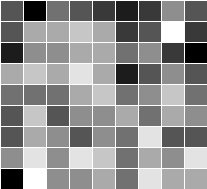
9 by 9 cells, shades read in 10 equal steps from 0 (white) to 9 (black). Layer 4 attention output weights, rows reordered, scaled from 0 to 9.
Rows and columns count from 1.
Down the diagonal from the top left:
6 3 4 1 2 3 1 4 3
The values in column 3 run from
3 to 6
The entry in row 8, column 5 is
2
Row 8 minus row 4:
1 -1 1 0 -1 -3 -3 0 -5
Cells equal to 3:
16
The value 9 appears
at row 1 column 2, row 3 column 9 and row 9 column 1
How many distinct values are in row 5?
4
